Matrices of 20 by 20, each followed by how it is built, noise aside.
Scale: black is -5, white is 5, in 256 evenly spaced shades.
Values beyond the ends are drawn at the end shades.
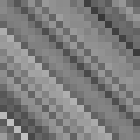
Toeplitz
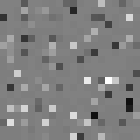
sparse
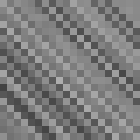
Toeplitz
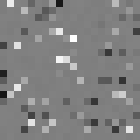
sparse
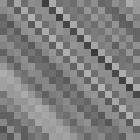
Toeplitz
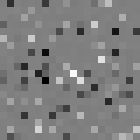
sparse
